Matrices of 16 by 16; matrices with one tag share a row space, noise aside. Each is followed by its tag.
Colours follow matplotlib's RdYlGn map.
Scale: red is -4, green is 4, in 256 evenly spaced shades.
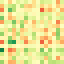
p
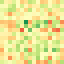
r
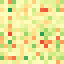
p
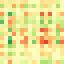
p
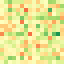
r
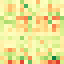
r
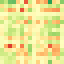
r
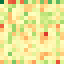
p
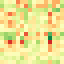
r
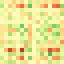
r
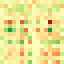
r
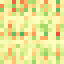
p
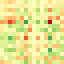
r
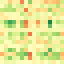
r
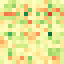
r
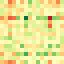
r
